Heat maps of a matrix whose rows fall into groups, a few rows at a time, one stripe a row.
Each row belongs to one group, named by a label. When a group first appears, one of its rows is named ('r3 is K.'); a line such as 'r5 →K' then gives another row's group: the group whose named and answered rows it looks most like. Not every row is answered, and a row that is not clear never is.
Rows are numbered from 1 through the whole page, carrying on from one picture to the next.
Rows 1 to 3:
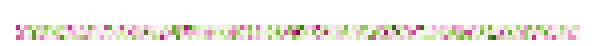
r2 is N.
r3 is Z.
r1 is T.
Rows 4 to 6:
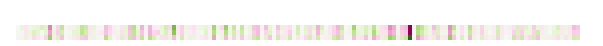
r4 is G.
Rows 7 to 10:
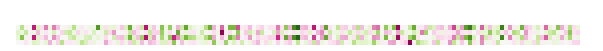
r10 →G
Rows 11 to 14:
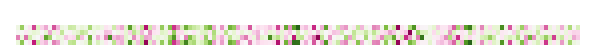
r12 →G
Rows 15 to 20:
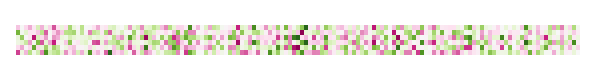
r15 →Z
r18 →Z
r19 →N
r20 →T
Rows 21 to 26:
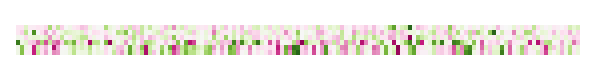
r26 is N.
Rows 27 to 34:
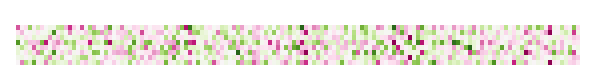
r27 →T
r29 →G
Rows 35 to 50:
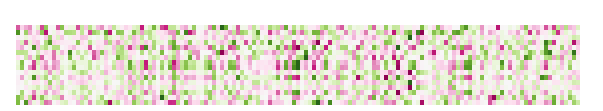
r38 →T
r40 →Z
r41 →Z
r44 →G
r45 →N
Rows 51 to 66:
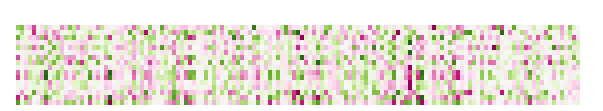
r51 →Z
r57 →T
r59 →G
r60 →T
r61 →T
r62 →G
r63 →G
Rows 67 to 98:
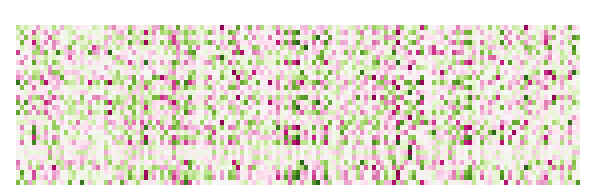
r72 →T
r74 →N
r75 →G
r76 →T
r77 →Z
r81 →Z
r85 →G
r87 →N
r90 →N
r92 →G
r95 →Z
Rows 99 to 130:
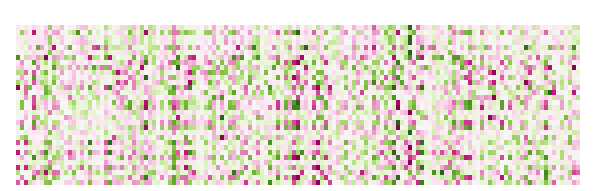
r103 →Z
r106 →N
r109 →N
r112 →T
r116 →G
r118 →N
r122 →T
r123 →G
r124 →T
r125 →N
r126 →G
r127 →T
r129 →N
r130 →T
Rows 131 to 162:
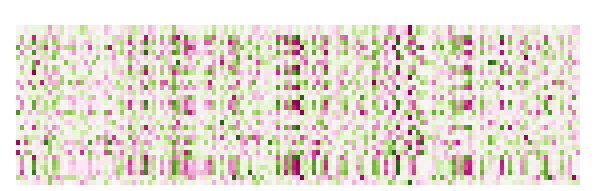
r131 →G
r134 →N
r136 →N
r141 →G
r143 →N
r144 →G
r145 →T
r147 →N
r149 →G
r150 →Z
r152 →G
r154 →T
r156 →T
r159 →N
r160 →N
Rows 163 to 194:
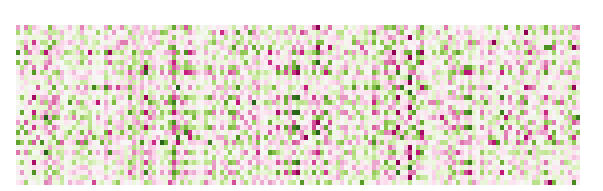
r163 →T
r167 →T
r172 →N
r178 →Z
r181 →T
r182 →T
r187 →G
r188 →T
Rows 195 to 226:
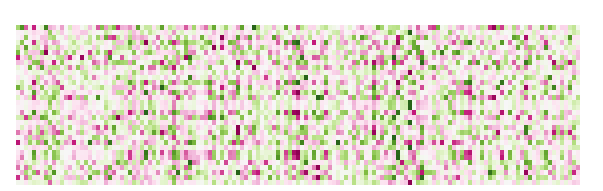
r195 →Z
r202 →Z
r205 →Z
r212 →N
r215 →Z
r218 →T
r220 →N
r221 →N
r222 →Z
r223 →T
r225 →T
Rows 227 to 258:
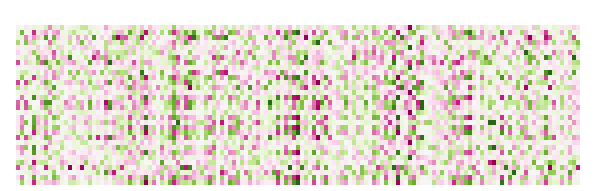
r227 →G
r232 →Z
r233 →Z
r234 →T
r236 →Z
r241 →N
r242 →T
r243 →T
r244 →G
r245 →N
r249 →T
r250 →G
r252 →N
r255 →T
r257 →N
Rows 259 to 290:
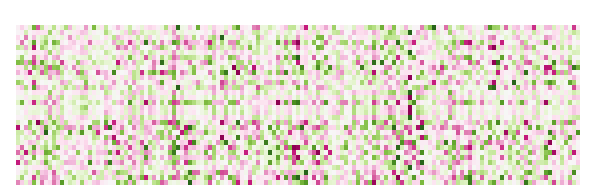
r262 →N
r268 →Z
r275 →G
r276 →G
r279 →T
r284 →T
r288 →Z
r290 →Z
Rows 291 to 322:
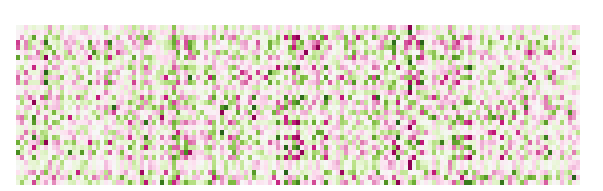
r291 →G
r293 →N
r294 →T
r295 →T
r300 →T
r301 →Z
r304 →G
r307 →Z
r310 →N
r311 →G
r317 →N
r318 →G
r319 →G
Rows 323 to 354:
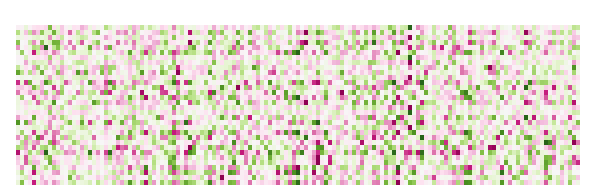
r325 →G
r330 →G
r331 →Z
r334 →T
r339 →G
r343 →G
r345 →Z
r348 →T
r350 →T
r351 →N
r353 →Z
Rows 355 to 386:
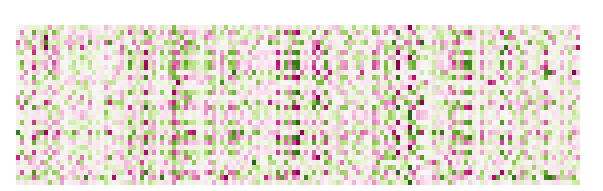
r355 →G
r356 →N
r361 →G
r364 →T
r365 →N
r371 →N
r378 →N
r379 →G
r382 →Z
